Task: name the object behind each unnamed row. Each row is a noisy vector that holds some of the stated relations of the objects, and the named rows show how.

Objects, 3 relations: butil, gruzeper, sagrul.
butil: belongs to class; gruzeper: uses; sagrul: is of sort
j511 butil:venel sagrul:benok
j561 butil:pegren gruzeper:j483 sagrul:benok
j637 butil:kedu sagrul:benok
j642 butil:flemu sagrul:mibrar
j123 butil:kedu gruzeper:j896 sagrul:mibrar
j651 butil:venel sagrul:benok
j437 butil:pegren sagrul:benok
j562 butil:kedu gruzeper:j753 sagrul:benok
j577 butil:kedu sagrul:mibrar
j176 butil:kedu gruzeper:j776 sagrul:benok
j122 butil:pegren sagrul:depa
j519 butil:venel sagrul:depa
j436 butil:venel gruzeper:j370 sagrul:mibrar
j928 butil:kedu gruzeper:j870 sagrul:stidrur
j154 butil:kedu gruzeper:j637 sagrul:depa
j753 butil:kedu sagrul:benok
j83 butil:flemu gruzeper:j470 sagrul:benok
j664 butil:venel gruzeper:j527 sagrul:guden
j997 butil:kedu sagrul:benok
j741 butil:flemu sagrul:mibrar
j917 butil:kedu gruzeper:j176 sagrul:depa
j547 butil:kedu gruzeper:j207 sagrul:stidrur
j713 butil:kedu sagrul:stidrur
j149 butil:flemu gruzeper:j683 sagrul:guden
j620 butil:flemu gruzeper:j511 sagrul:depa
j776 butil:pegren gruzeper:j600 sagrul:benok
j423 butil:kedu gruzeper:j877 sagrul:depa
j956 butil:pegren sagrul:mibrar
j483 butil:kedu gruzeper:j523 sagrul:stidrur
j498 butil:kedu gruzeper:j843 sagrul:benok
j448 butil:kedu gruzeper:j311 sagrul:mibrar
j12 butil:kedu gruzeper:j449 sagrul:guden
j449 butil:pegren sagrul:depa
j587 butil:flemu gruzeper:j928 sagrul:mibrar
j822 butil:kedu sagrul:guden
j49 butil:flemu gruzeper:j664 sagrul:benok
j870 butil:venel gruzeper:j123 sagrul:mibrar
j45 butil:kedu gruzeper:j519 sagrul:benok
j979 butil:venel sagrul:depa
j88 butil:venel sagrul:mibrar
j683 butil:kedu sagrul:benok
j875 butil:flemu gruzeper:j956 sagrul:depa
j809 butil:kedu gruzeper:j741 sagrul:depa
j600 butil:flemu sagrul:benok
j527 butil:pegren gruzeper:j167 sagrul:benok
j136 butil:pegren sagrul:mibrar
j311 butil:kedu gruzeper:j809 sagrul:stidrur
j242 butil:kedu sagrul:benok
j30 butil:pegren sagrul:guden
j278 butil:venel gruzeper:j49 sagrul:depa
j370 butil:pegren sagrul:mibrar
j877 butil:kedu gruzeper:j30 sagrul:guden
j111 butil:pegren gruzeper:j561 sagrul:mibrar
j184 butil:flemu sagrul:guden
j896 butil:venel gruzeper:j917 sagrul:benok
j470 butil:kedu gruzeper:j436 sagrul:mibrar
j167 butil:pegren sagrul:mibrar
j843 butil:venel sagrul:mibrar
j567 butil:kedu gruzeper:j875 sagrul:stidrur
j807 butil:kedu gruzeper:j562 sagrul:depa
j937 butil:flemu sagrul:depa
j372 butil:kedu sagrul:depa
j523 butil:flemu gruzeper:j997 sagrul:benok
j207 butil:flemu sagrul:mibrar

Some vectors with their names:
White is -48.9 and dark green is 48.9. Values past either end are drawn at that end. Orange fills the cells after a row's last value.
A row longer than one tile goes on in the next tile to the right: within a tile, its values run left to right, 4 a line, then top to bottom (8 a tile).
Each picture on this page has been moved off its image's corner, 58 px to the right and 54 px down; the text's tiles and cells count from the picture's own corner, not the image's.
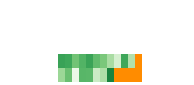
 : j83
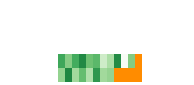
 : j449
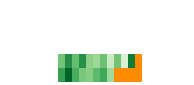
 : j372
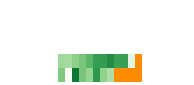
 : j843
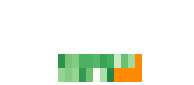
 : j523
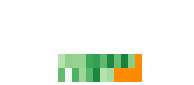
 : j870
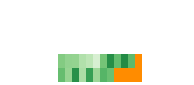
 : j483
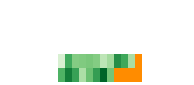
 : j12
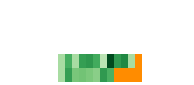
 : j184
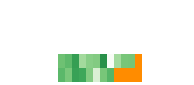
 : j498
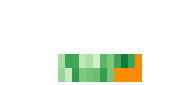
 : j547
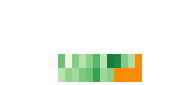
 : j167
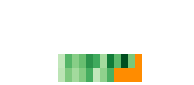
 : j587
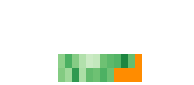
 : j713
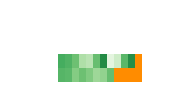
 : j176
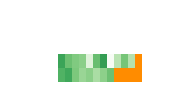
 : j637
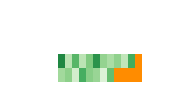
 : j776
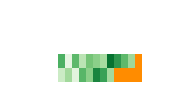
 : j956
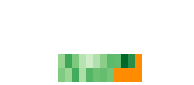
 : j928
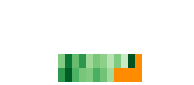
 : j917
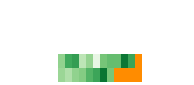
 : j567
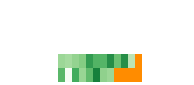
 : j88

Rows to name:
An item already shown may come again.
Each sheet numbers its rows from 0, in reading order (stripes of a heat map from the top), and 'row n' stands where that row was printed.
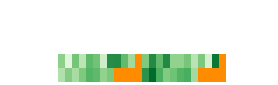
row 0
j136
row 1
j372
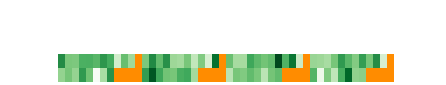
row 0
j523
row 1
j372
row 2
j741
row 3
j436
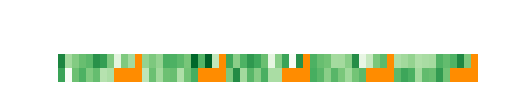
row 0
j511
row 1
j642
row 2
j122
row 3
j242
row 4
j577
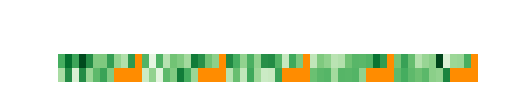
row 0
j875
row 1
j956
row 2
j600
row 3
j123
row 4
j562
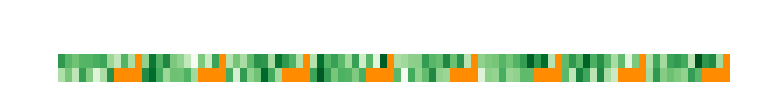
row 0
j49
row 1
j154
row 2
j664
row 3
j807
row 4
j88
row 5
j207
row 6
j519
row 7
j184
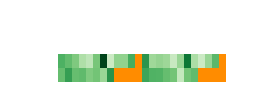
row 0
j753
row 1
j997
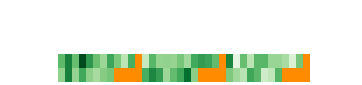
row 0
j937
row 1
j822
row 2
j561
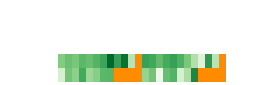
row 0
j207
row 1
j83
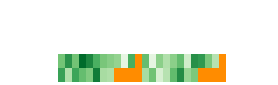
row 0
j979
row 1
j370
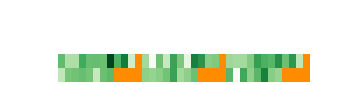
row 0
j741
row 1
j111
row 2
j88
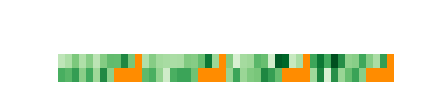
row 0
j448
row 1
j470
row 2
j30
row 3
j875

